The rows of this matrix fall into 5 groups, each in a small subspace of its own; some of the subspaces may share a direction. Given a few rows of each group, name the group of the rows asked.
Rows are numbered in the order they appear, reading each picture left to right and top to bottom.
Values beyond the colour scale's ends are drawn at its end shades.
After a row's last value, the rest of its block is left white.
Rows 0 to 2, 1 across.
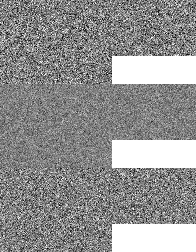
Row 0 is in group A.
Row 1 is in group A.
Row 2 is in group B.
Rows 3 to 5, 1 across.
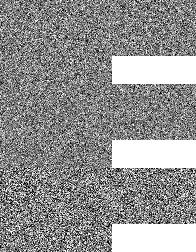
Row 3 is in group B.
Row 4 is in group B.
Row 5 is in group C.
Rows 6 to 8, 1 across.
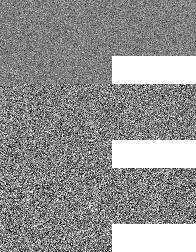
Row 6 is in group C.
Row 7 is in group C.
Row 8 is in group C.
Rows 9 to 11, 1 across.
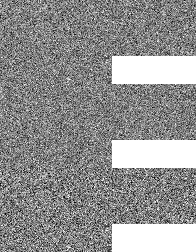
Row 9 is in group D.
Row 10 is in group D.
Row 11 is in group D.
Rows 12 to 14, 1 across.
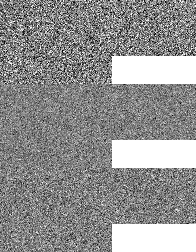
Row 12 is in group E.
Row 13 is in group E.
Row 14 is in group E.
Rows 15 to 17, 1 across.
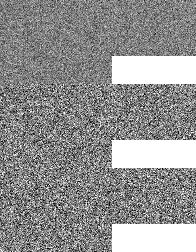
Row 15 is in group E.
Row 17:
B
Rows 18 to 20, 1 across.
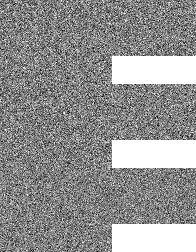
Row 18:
B
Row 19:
D
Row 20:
C
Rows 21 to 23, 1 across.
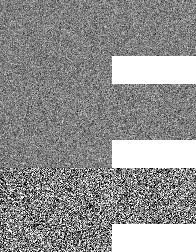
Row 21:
E
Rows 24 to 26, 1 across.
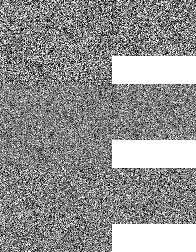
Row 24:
C
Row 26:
B
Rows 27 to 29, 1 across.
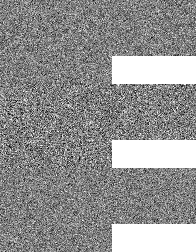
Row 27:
A
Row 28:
C
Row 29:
C
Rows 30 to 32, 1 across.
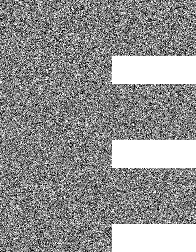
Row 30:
B
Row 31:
B
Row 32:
C
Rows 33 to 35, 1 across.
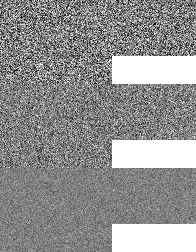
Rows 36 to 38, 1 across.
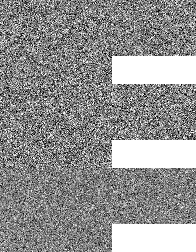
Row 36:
A
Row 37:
C
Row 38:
A
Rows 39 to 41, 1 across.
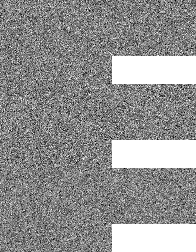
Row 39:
E
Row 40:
E
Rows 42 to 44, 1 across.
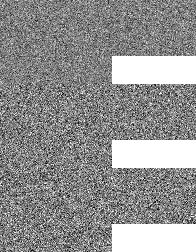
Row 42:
B
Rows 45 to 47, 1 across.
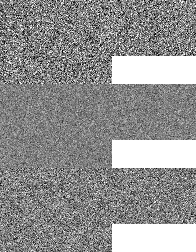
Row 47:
C
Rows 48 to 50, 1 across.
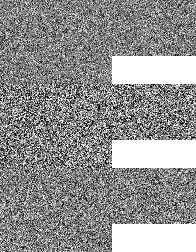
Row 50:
A
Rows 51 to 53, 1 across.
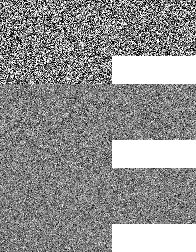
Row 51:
C
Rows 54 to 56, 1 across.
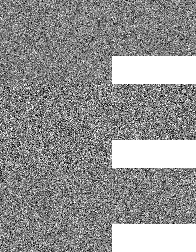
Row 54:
A
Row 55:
C
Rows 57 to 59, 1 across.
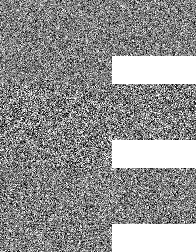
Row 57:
B
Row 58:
A
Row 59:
C
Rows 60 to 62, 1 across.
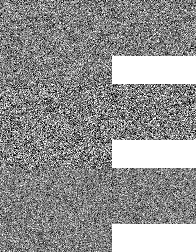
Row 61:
E
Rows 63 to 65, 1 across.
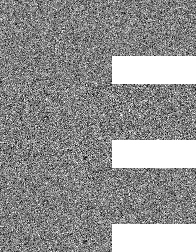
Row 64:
E
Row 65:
E
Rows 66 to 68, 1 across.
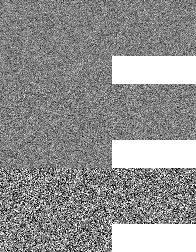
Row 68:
A
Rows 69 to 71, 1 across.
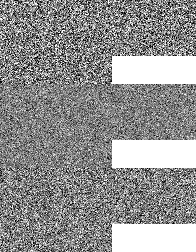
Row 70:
C
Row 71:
D
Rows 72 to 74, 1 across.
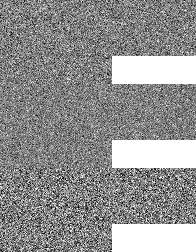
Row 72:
D
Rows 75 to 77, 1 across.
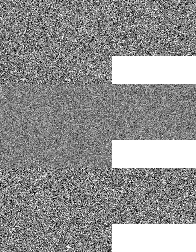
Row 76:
D
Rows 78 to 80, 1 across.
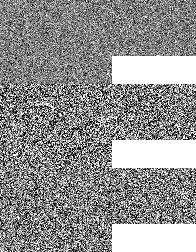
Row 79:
E
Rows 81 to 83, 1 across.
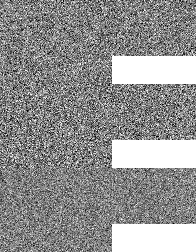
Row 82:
C
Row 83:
D
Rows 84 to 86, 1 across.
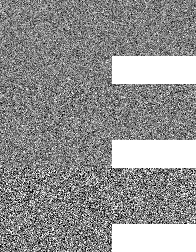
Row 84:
D
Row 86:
C
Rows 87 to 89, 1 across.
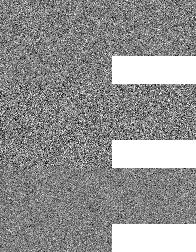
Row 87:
A
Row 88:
B
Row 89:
C
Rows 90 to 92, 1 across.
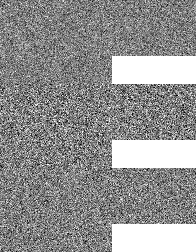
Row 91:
B
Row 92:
E
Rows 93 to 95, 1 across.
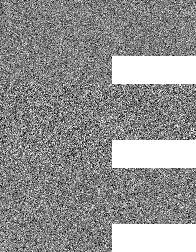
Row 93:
D
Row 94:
E
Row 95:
A
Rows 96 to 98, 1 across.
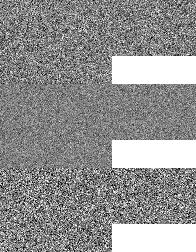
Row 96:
A
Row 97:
B
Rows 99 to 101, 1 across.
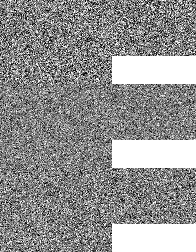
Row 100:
E
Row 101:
E
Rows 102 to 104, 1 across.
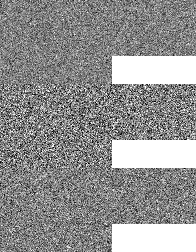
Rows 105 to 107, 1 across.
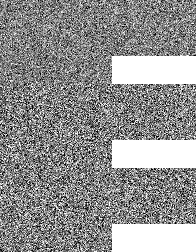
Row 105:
E
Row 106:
C
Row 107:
B
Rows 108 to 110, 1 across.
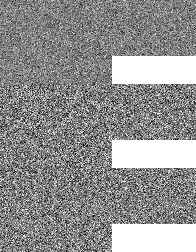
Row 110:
B
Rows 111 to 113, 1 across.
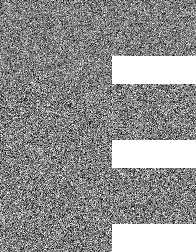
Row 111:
D
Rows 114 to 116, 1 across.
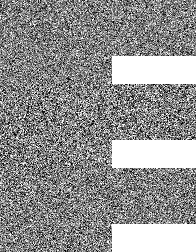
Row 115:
A
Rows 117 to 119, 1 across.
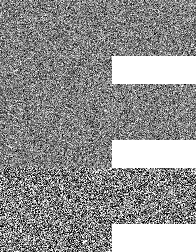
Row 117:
C
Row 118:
E
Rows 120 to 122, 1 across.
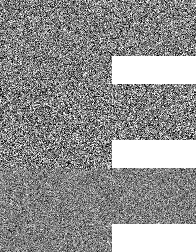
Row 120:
E
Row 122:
E
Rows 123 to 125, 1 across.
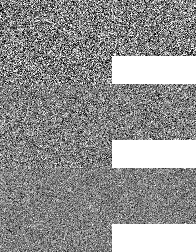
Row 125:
C
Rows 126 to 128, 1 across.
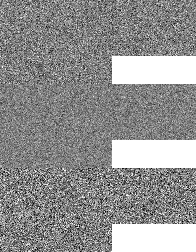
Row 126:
C
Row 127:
B
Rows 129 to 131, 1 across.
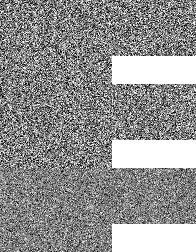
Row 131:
E
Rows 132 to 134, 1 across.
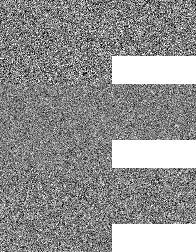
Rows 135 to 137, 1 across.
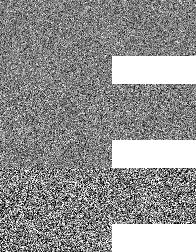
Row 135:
E
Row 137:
A
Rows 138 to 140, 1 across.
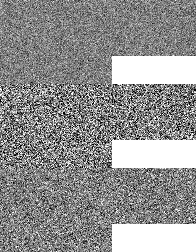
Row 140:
E
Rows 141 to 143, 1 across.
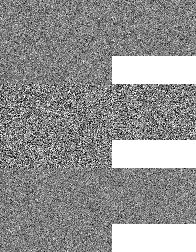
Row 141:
A
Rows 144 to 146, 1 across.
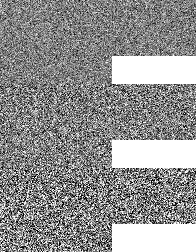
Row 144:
D
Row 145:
B
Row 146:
A
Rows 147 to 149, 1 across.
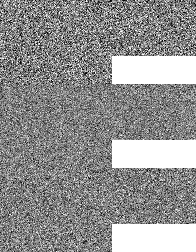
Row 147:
E
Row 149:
E
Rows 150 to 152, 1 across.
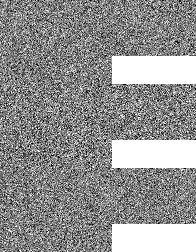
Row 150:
E
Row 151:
E
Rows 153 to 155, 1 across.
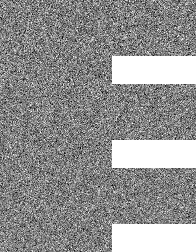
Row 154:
D
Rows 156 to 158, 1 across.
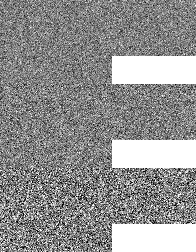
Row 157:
D
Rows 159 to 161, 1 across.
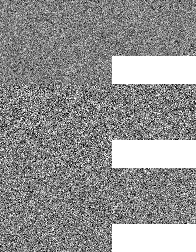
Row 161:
C
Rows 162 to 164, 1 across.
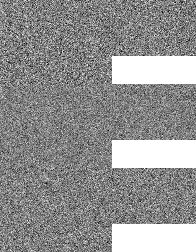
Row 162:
D
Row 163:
D
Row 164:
E
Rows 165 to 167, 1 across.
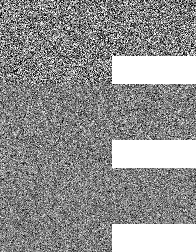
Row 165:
C
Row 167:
B
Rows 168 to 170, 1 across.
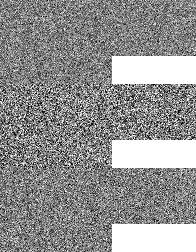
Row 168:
C
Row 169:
A
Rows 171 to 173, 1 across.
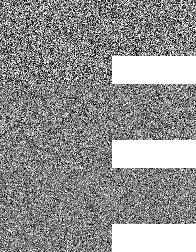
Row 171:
C
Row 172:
A
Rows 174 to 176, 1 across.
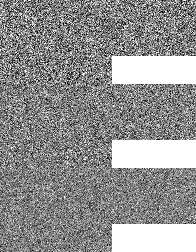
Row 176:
C
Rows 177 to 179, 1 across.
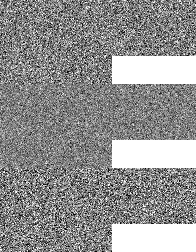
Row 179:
B
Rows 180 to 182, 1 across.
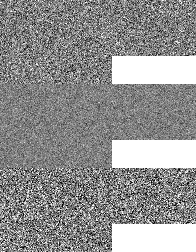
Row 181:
A
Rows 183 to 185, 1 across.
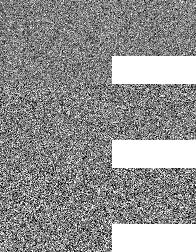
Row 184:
E
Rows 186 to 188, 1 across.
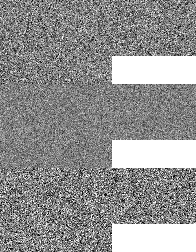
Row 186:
A
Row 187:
B
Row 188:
E
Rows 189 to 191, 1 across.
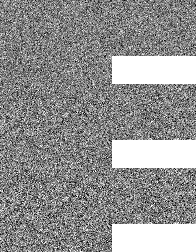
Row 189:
E
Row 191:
A
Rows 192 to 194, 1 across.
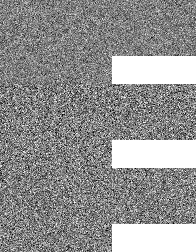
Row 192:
A
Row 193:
B
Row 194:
D
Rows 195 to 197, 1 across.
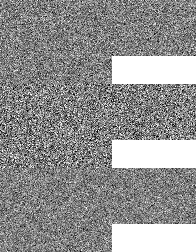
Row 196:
C
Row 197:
A
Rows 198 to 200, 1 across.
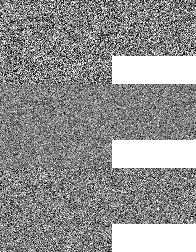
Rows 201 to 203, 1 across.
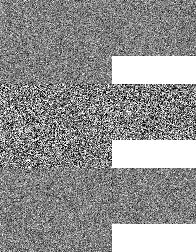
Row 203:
C
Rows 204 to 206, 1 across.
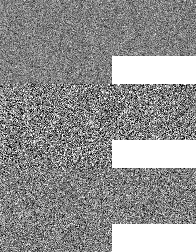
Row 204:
E
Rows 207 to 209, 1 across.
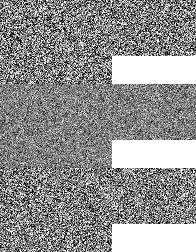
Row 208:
A
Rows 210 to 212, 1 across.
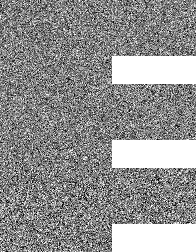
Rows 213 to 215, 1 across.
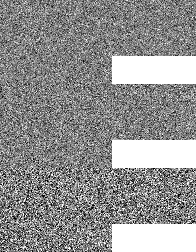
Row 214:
D
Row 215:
A
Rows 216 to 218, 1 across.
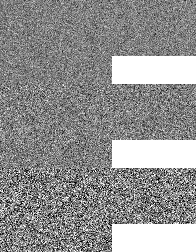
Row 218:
A
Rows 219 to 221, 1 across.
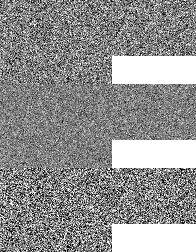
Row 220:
A
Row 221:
D
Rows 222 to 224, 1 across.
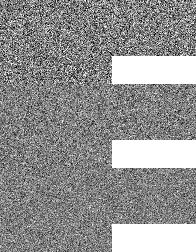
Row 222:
E
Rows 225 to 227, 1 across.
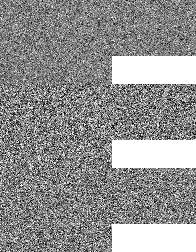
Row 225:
A
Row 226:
C
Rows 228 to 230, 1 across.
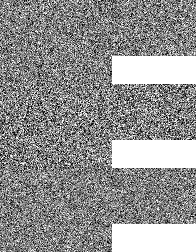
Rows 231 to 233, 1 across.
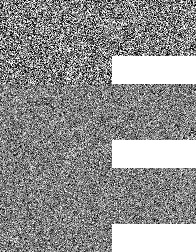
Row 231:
E
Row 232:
E
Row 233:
C
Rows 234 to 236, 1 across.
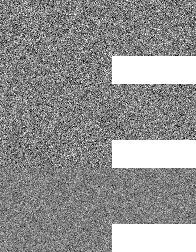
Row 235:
E
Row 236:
A
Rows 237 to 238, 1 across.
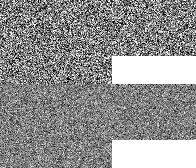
